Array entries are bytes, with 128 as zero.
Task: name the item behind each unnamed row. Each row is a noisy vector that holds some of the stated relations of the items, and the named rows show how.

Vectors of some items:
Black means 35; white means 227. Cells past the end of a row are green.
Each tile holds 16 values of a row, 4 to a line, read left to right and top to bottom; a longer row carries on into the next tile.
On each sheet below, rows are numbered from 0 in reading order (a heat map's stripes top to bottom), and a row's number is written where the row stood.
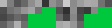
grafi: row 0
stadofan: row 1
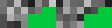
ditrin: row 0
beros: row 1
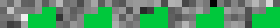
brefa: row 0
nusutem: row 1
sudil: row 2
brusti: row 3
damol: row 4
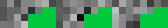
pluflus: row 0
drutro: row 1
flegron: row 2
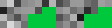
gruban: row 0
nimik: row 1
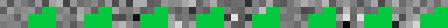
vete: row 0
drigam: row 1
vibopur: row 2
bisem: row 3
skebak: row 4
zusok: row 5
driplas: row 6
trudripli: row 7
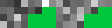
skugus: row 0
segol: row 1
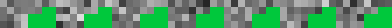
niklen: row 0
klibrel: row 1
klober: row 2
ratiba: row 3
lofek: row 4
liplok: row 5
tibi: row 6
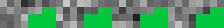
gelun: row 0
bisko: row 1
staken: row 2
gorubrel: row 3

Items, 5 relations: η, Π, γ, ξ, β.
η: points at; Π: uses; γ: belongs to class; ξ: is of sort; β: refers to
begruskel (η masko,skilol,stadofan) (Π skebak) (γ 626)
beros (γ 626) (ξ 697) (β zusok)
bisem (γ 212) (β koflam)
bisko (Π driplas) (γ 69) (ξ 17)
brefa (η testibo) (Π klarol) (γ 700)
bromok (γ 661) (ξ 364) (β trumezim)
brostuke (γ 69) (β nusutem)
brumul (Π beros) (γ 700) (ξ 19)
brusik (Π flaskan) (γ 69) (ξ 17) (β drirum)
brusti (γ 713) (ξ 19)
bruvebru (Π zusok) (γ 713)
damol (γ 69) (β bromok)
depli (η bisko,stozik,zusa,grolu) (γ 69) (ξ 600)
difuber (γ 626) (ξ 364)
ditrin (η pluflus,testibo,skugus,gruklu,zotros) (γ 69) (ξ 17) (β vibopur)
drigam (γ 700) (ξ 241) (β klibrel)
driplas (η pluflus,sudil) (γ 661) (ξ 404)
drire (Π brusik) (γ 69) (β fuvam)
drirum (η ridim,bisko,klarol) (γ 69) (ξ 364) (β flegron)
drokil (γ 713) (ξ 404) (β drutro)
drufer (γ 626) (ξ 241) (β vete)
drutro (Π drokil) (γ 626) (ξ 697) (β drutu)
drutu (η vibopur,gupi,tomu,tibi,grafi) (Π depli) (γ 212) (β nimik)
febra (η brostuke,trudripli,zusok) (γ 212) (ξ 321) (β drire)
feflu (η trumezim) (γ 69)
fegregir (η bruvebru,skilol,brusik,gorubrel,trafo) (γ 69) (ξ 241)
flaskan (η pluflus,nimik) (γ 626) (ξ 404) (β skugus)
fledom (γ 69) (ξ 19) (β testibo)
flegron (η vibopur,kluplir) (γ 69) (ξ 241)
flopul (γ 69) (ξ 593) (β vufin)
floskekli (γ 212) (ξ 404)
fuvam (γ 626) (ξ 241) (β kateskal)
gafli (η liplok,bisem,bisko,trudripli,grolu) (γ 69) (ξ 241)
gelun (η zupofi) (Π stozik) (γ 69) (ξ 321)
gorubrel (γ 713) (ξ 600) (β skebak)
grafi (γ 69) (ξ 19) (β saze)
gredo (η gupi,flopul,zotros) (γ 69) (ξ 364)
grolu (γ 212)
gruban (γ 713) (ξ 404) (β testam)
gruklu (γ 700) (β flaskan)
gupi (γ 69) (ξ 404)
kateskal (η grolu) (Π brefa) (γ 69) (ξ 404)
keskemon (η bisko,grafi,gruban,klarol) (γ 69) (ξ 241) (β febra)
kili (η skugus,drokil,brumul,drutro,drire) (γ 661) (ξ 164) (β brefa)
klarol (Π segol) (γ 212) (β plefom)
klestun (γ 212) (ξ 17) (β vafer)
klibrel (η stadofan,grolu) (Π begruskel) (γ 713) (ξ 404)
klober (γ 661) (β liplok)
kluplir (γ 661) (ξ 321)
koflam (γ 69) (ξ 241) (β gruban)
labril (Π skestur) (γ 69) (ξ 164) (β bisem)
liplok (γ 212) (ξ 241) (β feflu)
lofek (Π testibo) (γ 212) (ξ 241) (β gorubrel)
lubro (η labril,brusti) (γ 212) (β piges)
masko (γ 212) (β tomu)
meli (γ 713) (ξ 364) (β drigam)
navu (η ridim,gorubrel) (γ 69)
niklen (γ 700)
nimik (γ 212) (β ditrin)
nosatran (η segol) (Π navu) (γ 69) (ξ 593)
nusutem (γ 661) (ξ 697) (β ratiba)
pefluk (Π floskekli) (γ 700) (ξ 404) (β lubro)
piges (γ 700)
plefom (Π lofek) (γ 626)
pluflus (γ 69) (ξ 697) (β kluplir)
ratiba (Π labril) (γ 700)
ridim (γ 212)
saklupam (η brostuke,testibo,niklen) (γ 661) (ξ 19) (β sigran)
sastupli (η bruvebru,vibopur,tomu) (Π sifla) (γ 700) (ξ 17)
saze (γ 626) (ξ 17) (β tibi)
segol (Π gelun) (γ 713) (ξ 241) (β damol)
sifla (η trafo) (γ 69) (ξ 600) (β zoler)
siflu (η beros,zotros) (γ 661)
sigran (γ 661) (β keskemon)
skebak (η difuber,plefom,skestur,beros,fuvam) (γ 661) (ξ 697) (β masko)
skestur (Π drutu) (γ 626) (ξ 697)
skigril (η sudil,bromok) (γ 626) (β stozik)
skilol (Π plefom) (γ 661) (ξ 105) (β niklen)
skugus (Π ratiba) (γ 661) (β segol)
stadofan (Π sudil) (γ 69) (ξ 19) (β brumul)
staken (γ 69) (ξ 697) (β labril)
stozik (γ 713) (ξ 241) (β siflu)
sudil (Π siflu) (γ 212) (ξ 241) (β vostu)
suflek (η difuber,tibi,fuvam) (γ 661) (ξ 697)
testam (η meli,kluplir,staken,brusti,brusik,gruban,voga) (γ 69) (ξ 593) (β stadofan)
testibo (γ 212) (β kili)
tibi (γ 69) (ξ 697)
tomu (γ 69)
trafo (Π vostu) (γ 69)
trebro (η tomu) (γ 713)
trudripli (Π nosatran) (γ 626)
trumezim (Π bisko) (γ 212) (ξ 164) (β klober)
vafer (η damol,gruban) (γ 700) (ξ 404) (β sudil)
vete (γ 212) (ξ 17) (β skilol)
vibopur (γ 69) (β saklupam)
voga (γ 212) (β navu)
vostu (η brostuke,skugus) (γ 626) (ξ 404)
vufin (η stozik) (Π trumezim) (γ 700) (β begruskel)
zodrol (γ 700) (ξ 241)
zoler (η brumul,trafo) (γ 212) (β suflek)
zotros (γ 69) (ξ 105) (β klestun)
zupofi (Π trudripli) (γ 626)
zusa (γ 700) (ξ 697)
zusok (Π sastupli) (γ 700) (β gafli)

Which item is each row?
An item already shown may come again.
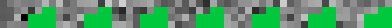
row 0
drutro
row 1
skilol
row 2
stadofan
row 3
ratiba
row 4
sudil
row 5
skilol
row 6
nosatran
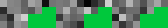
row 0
brumul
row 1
drutu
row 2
saklupam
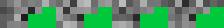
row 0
drutro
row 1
brusik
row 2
staken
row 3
tibi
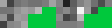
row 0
zupofi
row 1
fuvam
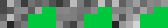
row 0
gredo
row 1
skigril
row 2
trudripli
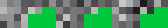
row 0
navu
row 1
suflek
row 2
depli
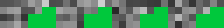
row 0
trumezim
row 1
damol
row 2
skestur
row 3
gredo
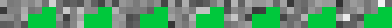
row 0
pefluk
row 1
plefom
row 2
sifla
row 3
begruskel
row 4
drokil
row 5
klober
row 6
flaskan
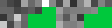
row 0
skugus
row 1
tomu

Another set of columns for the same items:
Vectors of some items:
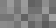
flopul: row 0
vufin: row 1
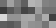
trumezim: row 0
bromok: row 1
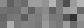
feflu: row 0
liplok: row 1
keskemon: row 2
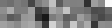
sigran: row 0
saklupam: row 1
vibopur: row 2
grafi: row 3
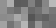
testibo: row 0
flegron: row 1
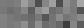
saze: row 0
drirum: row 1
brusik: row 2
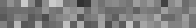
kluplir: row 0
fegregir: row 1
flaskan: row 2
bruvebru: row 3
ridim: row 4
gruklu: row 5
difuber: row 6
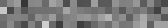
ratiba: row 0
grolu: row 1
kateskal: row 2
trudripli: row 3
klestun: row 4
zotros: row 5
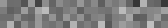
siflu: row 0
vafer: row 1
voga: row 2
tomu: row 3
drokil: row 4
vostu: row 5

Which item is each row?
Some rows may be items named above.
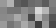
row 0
testibo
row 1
gruban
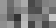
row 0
febra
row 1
sastupli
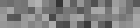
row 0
sigran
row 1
bromok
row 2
bisko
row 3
klibrel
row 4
nimik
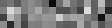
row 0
gruban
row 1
drutro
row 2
trumezim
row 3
drutu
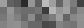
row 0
nusutem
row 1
gelun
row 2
drire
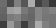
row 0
klibrel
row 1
suflek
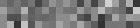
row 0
ditrin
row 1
navu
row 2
gruklu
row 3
testam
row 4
brefa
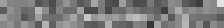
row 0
klober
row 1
staken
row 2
niklen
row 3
trumezim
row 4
zusok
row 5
skilol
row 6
gupi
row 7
gorubrel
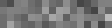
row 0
trebro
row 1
vufin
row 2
drire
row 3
sastupli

